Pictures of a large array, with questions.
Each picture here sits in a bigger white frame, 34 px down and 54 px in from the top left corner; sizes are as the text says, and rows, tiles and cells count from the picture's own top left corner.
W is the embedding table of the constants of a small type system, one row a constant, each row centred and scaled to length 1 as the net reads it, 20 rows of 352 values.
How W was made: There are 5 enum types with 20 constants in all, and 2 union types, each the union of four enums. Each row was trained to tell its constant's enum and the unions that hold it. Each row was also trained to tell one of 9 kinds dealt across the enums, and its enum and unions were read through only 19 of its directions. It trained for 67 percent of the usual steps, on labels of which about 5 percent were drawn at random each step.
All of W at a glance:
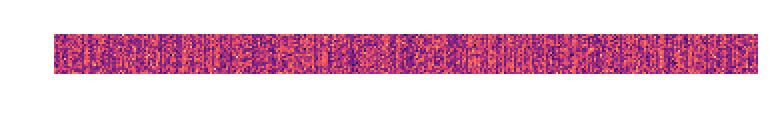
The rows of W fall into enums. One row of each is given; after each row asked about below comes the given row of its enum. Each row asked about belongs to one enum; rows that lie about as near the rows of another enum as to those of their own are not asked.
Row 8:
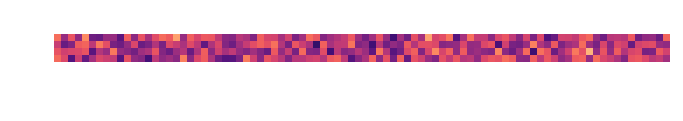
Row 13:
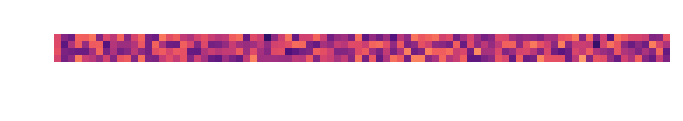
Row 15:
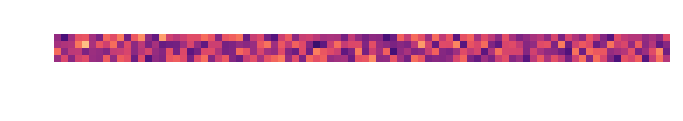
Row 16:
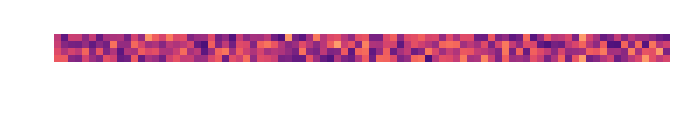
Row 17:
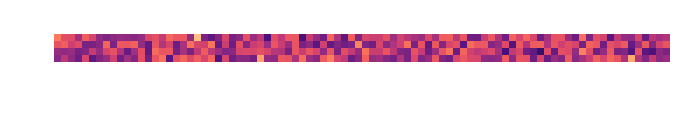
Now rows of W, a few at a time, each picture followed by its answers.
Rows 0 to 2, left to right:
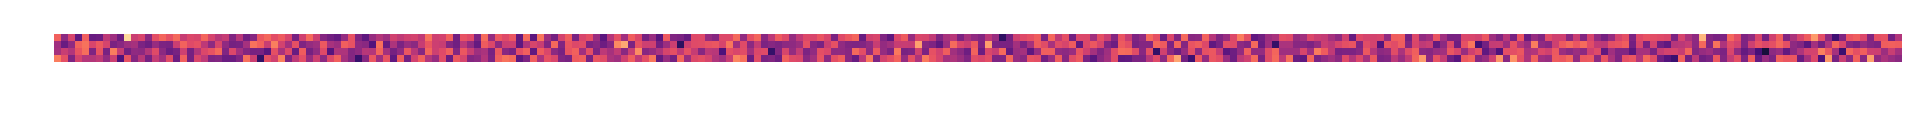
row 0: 8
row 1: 15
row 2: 13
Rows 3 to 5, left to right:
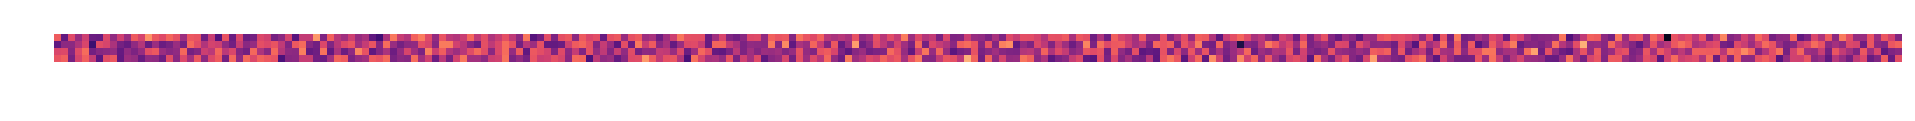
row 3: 8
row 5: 17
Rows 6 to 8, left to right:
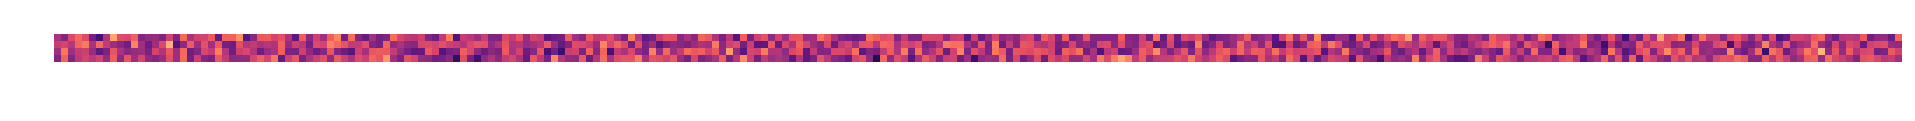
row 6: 15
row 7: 16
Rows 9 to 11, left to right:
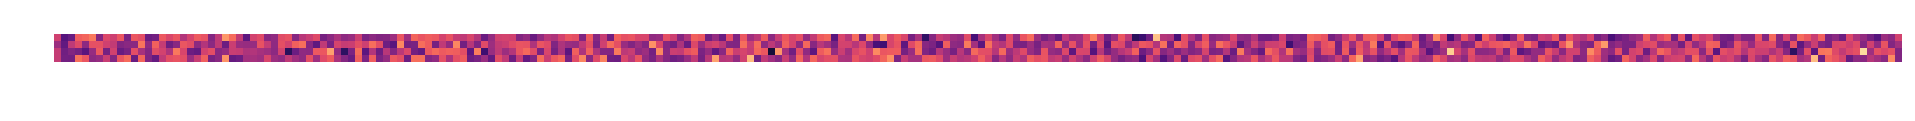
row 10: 15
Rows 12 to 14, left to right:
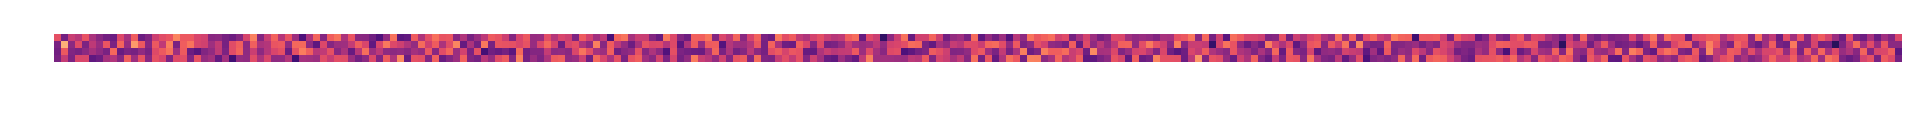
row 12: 13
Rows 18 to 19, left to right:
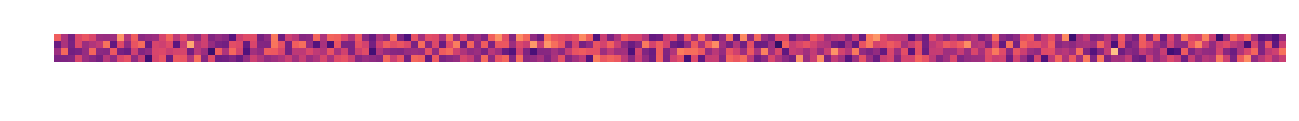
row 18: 13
